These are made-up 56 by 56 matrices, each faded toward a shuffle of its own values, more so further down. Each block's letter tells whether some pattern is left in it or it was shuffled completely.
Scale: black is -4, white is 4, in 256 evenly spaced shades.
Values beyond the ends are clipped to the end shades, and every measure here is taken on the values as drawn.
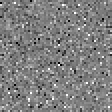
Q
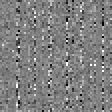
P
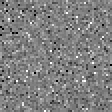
Q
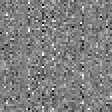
P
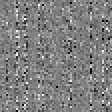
P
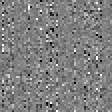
P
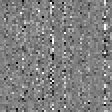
P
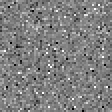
Q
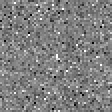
Q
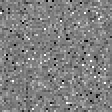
Q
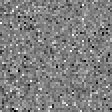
Q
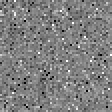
Q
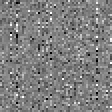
P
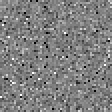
Q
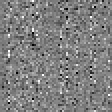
P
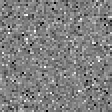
Q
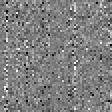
P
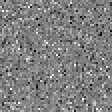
Q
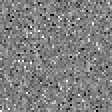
Q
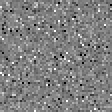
Q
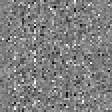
P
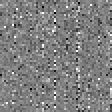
P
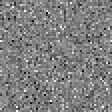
Q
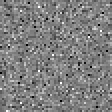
Q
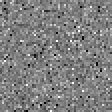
Q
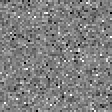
Q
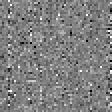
P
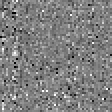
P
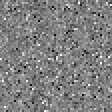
Q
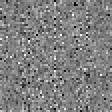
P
